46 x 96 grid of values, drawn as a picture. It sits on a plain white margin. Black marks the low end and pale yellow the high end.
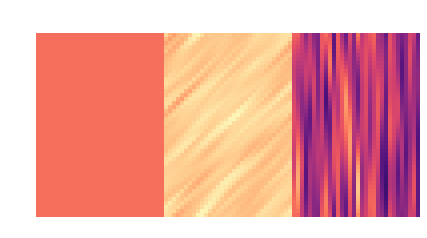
It is made of 1 by 3 panels. Panel 1,1: high, flat. Panel 1,2: very high, slanting up to the right, faint in contrast. Panel 1,3: middling, streaked downward, strong in contrast.
